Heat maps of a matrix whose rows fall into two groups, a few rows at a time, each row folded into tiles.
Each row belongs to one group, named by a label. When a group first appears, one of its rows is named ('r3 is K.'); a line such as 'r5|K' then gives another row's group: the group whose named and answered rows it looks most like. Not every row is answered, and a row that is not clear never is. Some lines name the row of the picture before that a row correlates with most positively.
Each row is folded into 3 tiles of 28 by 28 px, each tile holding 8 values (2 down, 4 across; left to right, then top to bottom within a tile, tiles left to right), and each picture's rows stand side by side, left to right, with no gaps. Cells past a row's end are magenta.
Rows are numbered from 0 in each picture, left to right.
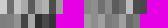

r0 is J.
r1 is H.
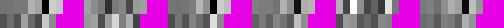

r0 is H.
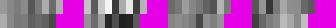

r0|J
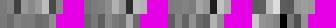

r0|J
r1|H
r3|J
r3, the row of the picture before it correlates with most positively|2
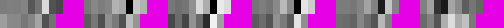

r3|H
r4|H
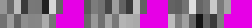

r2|J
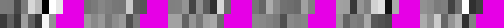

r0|H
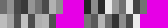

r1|J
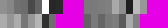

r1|H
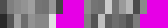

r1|J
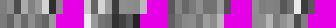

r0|J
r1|J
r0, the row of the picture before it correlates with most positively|1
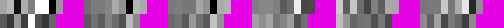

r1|H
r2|H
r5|J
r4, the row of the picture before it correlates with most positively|1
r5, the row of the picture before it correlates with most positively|0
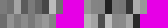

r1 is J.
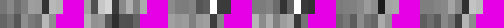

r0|H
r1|J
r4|H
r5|H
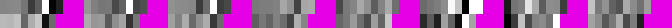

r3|H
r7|J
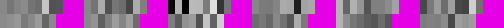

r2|J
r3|H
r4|J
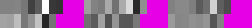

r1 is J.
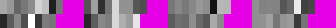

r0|J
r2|H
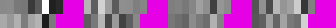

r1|J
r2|H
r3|J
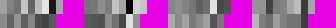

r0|J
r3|J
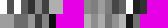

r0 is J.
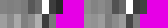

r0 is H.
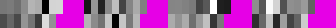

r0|H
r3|J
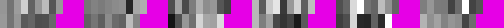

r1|H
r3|J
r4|J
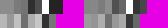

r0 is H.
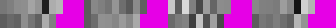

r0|H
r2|J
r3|H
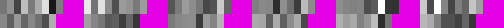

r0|J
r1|J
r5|J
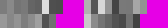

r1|J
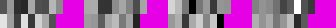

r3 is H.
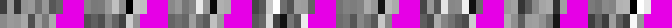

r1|H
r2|H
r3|J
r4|H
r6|J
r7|H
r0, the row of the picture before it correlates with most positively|0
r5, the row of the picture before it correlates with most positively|3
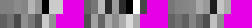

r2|H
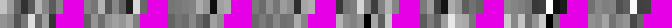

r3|H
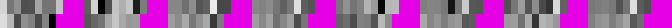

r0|J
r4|H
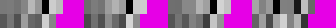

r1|H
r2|H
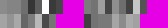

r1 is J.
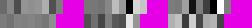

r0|J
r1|H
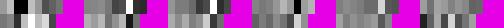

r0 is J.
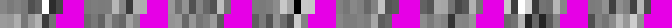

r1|H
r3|H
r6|J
